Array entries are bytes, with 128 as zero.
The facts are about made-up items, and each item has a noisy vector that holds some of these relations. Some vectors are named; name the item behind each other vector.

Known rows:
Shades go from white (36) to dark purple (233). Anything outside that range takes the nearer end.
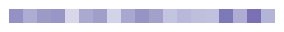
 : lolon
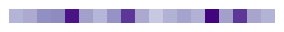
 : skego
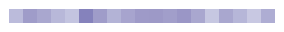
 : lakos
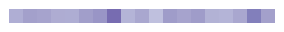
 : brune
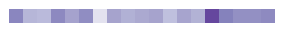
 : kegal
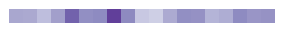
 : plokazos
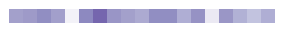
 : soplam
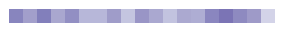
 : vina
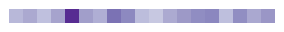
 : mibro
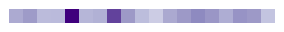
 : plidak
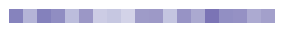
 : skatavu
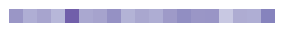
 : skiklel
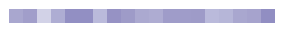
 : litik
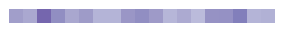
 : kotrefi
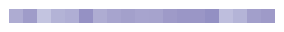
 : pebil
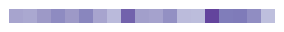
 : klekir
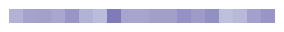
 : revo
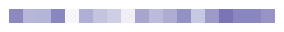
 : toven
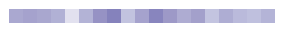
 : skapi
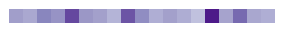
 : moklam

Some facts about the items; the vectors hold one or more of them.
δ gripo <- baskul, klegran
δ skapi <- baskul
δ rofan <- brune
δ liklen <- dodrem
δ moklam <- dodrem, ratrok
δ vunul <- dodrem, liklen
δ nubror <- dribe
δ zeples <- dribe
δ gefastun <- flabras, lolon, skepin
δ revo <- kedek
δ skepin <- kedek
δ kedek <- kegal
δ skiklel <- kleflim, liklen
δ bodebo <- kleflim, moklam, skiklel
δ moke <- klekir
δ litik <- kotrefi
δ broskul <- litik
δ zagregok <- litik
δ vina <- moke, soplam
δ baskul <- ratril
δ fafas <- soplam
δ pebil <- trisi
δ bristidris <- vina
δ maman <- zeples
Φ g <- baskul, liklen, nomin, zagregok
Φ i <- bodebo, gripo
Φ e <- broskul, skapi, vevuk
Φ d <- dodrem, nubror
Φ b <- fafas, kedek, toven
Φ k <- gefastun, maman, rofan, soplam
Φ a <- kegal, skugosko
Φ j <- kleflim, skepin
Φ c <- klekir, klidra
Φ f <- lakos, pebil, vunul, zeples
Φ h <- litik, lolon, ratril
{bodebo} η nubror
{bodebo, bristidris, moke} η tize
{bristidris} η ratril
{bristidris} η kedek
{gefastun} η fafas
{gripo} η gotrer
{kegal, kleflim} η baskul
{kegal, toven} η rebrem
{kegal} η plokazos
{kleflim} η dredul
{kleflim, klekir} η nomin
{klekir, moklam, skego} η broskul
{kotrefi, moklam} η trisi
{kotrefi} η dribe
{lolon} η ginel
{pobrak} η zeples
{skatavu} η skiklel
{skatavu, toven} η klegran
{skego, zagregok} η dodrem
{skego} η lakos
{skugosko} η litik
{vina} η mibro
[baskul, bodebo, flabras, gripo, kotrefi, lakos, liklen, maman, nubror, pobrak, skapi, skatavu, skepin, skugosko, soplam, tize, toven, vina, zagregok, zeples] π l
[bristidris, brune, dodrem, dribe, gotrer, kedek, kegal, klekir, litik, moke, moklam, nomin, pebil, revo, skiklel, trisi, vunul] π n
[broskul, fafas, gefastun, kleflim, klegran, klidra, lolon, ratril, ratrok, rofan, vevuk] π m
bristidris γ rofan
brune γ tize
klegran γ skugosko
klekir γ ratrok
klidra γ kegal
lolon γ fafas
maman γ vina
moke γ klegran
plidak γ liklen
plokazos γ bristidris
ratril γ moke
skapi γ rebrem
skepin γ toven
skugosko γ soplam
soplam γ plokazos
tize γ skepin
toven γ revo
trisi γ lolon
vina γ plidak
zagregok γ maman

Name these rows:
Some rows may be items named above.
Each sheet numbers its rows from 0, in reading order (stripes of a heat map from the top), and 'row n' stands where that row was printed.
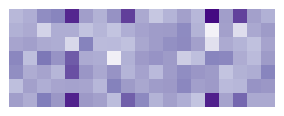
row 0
skego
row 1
fafas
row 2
baskul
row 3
kleflim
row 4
skiklel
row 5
revo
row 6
moklam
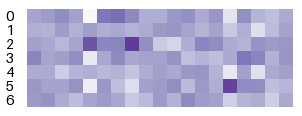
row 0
soplam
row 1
vevuk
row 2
plokazos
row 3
skugosko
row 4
fafas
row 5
gripo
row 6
liklen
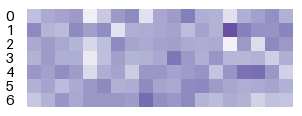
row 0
skepin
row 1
kegal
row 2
ratril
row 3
nubror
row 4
zagregok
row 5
nomin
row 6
broskul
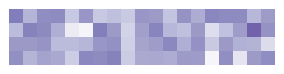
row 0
skatavu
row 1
tize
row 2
maman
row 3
klegran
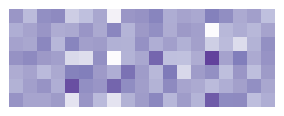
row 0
gefastun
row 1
flabras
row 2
ratrok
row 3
bodebo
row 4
dodrem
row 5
trisi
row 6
gripo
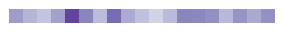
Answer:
rebrem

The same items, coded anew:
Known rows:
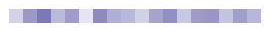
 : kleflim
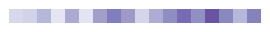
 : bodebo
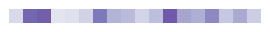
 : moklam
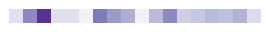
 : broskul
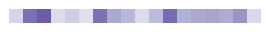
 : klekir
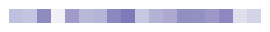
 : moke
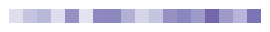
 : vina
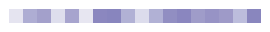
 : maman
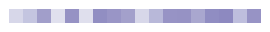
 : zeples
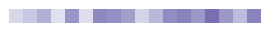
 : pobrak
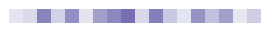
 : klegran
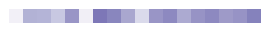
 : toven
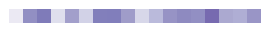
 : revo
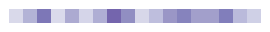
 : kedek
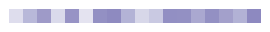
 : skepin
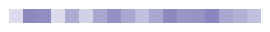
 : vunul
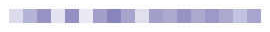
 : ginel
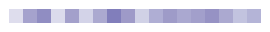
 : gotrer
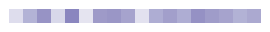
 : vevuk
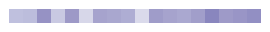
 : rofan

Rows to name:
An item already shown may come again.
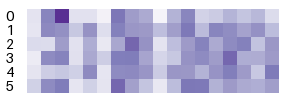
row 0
broskul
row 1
kegal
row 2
nubror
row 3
revo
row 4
skatavu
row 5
zagregok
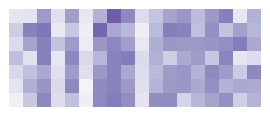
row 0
tize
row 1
skego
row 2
fafas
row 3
ratril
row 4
flabras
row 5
plidak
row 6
baskul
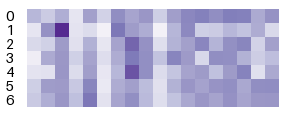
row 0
skugosko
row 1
broskul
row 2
nubror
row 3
skiklel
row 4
tize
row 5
gefastun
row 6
lolon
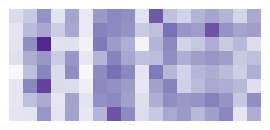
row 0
plokazos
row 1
liklen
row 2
broskul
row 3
brune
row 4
rebrem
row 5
nomin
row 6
skapi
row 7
tize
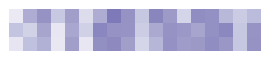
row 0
skiklel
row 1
soplam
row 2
skapi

